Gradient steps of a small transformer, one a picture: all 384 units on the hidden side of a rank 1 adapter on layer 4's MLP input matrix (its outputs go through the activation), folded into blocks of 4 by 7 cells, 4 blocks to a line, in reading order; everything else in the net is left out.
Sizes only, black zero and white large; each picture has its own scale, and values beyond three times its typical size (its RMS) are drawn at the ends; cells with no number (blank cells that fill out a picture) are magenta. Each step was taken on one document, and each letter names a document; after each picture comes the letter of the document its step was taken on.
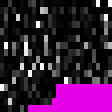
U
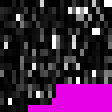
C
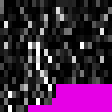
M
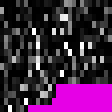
M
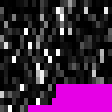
M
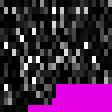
U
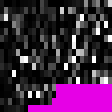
C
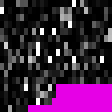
M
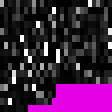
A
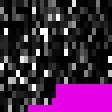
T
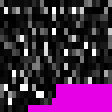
U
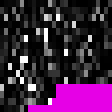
T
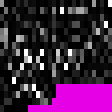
A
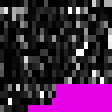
C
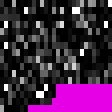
U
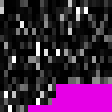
M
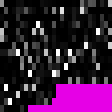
A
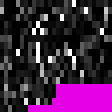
M
